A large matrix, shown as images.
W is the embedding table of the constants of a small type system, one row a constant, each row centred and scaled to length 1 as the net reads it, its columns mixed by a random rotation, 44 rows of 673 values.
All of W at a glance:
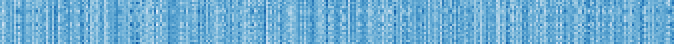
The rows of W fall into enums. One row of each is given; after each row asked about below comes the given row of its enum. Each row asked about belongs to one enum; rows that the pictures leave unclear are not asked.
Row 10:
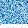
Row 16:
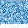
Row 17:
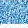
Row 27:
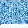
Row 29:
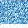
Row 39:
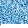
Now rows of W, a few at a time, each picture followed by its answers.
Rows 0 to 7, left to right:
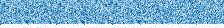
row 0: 27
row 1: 16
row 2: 27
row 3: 39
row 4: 27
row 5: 16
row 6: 29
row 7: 17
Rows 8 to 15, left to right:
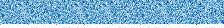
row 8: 10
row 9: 16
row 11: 10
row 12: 29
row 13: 10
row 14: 29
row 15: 27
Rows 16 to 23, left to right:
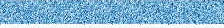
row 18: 29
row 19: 17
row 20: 17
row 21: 16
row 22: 27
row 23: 10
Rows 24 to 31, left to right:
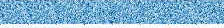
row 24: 10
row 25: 10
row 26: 17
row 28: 17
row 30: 10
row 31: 16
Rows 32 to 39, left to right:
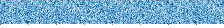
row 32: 27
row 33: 17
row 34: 39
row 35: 16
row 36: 17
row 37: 10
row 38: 27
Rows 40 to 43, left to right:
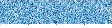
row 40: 29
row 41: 27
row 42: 17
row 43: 39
